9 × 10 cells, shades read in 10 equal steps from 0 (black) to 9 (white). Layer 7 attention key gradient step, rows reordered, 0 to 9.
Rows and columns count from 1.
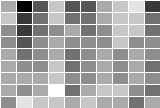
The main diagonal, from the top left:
6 2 4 6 4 5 6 7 4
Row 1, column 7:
6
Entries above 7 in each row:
1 0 0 0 0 0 0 1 1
